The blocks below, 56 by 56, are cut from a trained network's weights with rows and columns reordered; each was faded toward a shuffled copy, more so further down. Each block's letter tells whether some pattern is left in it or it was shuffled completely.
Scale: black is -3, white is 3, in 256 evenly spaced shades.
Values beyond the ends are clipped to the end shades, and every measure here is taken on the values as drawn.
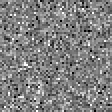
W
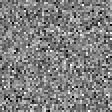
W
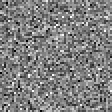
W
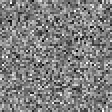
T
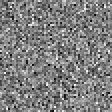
W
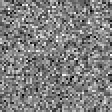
W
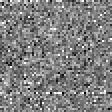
T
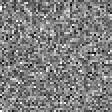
T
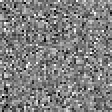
T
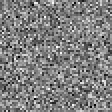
W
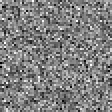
W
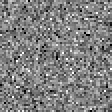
W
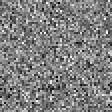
W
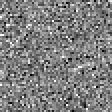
W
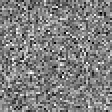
T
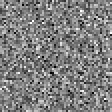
T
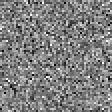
T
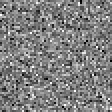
W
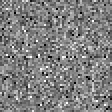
T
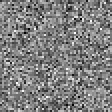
T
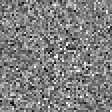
T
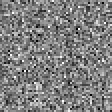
T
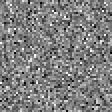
W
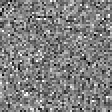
W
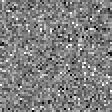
W
